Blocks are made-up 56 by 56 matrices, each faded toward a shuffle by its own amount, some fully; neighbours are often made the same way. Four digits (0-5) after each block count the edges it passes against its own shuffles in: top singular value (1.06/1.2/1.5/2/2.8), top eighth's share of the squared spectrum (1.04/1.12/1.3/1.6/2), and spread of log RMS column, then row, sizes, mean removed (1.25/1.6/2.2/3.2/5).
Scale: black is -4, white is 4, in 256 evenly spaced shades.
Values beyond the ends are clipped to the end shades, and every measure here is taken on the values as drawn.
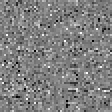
3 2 0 1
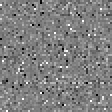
1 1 0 1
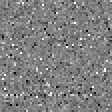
2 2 0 1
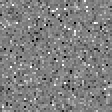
0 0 0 0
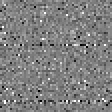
4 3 1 2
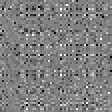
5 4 2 3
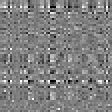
5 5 3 3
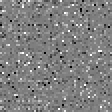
3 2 0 1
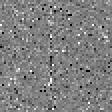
2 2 1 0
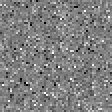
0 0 0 0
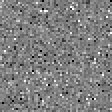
0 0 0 0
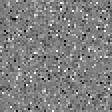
1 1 0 0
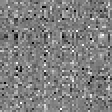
4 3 2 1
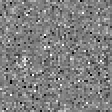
3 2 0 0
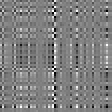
5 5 4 4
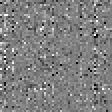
2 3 3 2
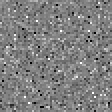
0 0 0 0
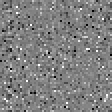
2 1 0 0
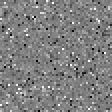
0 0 0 0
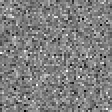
1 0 0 0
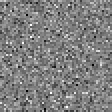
2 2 0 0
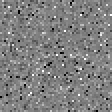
0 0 0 0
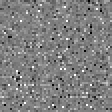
1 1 0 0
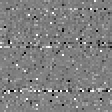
3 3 0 2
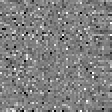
3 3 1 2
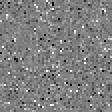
2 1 0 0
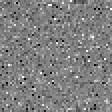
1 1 0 0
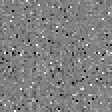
3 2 0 0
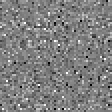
3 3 1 1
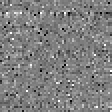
3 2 0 1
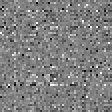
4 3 1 2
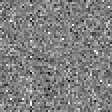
2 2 1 0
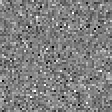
1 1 0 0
